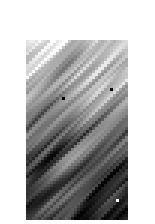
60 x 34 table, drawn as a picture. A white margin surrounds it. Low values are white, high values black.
Grain: diagonal, up to the right. Slope: up to the bottom. Lone odd cells: 3, 2 higher and 1 lower than their neighbours.
